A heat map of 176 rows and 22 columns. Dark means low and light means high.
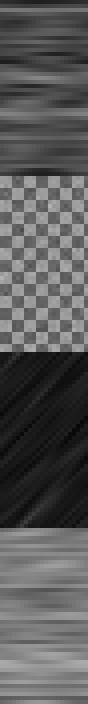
It is made of 4 by 1 panels. Panel 1,1: low, streaked across. Panel 2,1: middling, checkered, strong in contrast. Panel 3,1: very low, slanting up to the right, faint in contrast. Panel 4,1: middling, streaked across.
